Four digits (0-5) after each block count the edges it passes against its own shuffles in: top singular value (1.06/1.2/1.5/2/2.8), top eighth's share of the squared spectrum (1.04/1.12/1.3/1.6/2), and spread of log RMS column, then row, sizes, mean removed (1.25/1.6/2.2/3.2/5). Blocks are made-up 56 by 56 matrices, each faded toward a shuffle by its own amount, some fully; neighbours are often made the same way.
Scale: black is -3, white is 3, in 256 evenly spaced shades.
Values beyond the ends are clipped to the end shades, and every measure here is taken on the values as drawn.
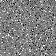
1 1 0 0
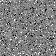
0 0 0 0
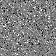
1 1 0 0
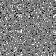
3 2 0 1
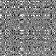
4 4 2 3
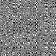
4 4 3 2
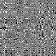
4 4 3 2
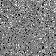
3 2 0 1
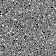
0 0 0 0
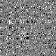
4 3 2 2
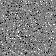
1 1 0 0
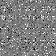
3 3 1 2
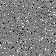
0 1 0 0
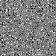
3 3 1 1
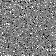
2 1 0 0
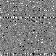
4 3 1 2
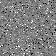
2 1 0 0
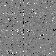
3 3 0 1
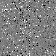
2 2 2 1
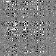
2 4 3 3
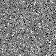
0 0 0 0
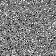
0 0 0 1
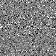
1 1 0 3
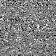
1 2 0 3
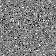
0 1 0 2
